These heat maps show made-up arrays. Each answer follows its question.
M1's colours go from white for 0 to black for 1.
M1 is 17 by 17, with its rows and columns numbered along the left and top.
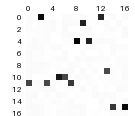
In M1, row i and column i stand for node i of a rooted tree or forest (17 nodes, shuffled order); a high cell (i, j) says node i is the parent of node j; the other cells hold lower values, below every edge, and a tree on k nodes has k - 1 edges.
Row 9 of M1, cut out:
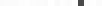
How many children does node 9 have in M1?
1
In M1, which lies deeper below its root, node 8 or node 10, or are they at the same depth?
the same depth
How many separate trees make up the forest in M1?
4
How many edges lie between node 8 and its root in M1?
1
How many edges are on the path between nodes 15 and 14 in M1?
1
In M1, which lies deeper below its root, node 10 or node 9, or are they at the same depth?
the same depth
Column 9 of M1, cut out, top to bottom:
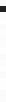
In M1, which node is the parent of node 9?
1
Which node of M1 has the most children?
11
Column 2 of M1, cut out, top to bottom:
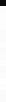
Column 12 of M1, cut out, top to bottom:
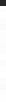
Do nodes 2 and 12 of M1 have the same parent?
yes
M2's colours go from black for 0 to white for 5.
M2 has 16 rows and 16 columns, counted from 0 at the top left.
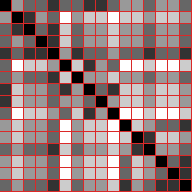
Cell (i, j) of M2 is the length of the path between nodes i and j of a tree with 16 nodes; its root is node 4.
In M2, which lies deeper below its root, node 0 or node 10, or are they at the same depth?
node 10
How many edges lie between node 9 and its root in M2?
3
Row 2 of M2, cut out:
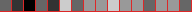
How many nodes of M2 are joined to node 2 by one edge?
2
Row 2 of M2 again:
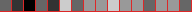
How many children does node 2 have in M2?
1
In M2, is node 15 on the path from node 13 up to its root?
yes
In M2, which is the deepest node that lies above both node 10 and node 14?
15
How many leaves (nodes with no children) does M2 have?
10
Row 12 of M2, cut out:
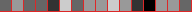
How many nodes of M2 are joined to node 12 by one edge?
2
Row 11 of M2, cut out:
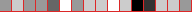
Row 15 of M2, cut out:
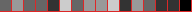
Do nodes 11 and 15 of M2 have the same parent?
no
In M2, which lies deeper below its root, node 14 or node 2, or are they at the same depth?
node 14
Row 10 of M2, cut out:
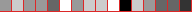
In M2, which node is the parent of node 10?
15
